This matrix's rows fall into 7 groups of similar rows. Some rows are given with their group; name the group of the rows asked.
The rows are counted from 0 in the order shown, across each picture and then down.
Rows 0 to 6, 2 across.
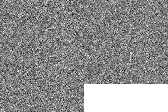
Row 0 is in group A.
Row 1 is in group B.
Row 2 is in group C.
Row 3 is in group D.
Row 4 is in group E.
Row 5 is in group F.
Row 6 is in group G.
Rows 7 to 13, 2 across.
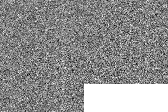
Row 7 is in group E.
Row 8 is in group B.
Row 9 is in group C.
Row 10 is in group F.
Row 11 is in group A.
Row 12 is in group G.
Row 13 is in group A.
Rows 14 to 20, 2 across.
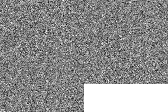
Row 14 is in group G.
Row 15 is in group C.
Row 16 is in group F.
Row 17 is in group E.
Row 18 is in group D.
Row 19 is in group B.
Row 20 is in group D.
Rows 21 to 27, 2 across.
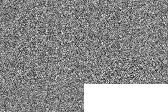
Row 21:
F
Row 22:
E
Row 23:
F
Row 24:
E
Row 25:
E
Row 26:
B
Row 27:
D
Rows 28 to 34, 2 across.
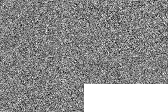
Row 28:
C
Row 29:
E
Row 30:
F
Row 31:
B
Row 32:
C
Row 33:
E
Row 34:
B
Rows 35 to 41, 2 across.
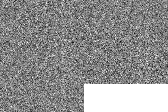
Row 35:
F
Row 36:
D
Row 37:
A
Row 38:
G
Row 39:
C
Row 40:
A
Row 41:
G
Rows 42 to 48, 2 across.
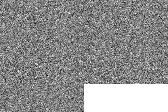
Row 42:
E
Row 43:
D
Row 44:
B
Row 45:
D
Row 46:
E
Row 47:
G
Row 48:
D
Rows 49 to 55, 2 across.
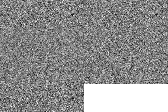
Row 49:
B
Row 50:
B
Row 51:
C
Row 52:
B
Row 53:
D
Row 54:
D
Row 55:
A
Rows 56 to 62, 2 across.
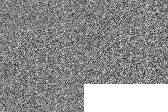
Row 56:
A
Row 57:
A
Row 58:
B
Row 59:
F
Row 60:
F
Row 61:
A
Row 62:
E
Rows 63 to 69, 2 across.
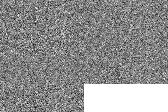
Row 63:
E
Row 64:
D
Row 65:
G
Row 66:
C
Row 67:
D
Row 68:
E
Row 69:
E
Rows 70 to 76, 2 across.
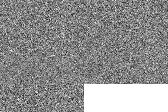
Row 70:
B
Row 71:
G
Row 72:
G
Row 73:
C
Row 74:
C
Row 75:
F
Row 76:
E
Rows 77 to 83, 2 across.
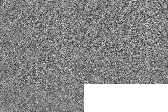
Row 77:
C
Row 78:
C
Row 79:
A
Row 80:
C
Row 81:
F
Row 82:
G
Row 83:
F
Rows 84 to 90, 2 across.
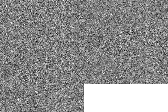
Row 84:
G
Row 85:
A
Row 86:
G
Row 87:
F
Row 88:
F
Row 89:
C
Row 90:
E
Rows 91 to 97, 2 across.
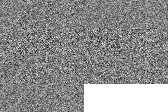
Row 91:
B
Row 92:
C
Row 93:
B
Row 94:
E
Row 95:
F
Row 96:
G
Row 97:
C
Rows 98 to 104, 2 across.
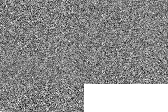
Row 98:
G
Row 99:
E
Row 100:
E
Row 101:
C
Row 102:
C
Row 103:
C
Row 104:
B
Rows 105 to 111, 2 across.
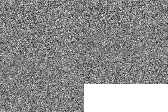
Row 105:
E
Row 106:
E
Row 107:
B
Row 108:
A
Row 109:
C
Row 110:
D
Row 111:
D
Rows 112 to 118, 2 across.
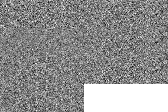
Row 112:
G
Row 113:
B
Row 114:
C
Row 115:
B
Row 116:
F
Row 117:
B
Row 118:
F
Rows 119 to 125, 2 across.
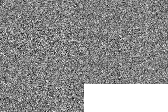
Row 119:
C
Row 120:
A
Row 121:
G
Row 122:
E
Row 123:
D
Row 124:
E
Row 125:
A
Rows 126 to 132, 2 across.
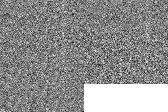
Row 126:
A
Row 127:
A
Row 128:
A
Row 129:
G
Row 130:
D
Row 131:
F
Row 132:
D
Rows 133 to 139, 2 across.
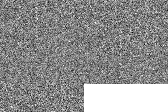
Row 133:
F
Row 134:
G
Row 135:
E
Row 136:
F
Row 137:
D
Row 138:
E
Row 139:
G
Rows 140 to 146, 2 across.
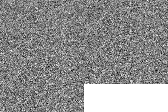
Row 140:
E
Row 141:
F
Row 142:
G
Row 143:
F
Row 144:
B
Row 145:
D
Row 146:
E
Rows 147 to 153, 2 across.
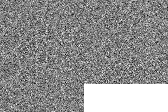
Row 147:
D
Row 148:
C
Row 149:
F
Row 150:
B
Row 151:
F
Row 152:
B
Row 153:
G
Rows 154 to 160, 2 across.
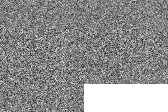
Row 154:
D
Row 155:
C
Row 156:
E
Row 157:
C
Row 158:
G
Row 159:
E
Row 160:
D
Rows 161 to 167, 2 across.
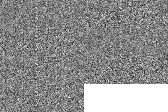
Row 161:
F
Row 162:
E
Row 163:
E
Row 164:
F
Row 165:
E
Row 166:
B
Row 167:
E
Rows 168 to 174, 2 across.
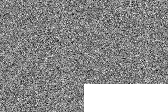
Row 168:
A
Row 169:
F
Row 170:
B
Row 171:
G
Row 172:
C
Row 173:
A
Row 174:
E
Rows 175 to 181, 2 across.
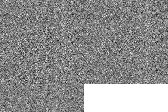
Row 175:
A
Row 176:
A
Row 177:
B
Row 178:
B
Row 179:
F
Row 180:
A
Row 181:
D
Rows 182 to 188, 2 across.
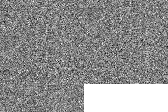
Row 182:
D
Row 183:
F
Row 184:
F
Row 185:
C
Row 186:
A
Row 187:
G
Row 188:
E
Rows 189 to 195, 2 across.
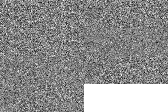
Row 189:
G
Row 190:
F
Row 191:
G
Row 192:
A
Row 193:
E
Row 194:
F
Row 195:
F
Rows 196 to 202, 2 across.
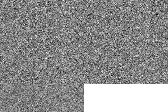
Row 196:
F
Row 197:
A
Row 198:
B
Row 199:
G
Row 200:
C
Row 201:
E
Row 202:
C
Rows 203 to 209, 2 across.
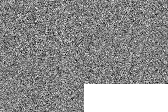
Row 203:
E
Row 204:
B
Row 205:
F
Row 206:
D
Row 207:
C
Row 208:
D
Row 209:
B
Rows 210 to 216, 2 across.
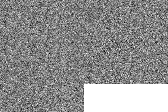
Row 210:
D
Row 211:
F
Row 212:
D
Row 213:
B
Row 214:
G
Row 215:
D
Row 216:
C
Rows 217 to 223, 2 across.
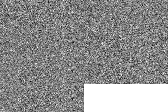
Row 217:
G
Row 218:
D
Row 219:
A
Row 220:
E
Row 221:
B
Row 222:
F
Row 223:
B
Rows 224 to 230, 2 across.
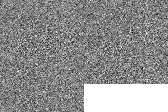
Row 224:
C
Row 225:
A
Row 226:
B
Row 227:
F
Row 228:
E
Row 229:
C
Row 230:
F
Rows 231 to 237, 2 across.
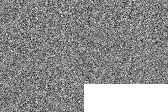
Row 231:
F
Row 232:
D
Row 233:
G
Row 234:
A
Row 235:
C
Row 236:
D
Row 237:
F
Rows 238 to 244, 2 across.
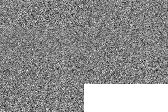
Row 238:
B
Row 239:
D
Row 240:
C
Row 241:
C
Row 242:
A
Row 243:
A
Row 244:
D
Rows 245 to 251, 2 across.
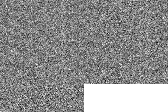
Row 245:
G
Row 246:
E
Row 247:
G
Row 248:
A
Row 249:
E
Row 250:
E
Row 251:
B
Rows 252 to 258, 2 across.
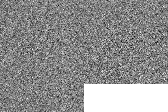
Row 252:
D
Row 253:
B
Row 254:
C
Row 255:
B
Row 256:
C
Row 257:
E
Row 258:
A
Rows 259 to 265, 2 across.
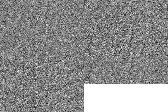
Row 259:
D
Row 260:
C
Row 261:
F
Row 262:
D
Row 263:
E
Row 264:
D
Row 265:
E
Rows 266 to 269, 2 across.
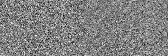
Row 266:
G
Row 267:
C
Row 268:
B
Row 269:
C
